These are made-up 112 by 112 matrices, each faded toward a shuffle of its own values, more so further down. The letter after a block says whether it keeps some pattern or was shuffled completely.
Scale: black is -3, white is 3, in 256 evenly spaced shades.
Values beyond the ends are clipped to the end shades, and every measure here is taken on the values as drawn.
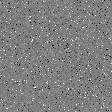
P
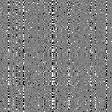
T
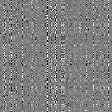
T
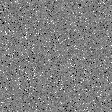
P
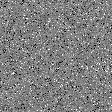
P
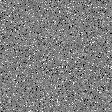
P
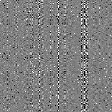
T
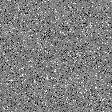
P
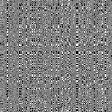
T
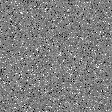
P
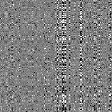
T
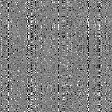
T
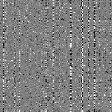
T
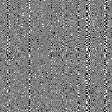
T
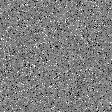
P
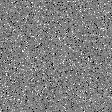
P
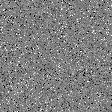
P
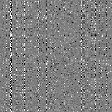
T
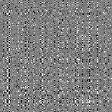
T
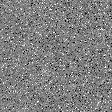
P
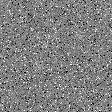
P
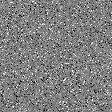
P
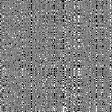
T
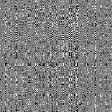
T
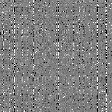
T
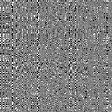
T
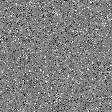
P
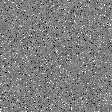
P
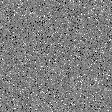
P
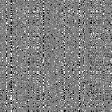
T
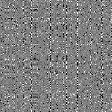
T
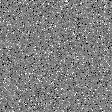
P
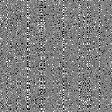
T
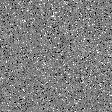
P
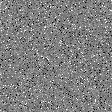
P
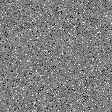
P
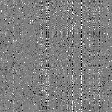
T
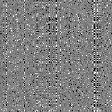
T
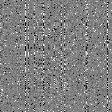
T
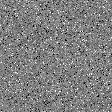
P
